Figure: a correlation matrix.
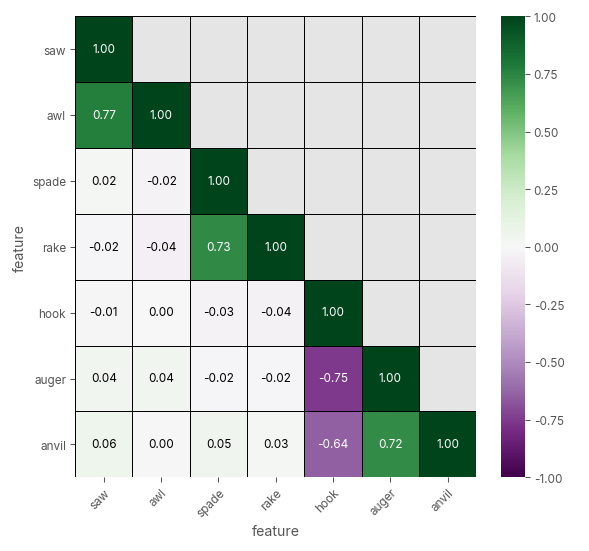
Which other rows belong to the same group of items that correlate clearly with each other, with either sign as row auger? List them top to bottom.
hook, anvil
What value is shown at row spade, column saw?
0.02
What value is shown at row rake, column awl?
-0.04
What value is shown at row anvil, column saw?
0.06
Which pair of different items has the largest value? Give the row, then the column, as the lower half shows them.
awl, saw
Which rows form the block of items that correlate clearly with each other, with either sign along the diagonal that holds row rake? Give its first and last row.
spade to rake
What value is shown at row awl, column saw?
0.77
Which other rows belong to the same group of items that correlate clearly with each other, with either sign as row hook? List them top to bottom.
auger, anvil
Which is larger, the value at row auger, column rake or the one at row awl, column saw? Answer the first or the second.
the second
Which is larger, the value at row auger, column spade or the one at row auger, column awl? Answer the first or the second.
the second
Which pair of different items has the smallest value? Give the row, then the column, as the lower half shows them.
auger, hook
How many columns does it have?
7
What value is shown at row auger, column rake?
-0.02
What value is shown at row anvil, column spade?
0.05
